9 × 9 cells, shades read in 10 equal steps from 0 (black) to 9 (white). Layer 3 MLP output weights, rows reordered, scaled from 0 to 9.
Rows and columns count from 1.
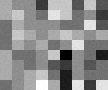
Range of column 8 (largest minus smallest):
6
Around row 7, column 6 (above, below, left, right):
0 1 3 5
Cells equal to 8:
5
